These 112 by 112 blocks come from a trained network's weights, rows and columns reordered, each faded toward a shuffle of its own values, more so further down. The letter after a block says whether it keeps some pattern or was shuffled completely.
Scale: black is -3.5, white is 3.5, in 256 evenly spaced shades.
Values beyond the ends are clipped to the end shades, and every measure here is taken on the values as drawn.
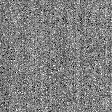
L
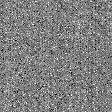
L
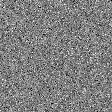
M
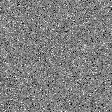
M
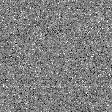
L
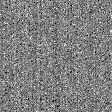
L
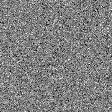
L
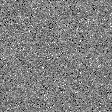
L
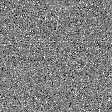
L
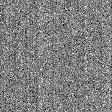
L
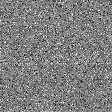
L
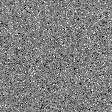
M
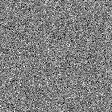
L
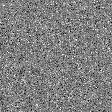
M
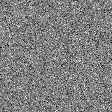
M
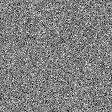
M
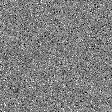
L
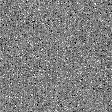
L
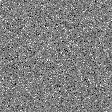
M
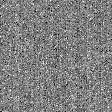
L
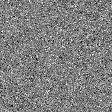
M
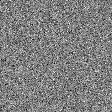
M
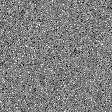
M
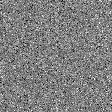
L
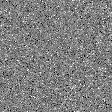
M
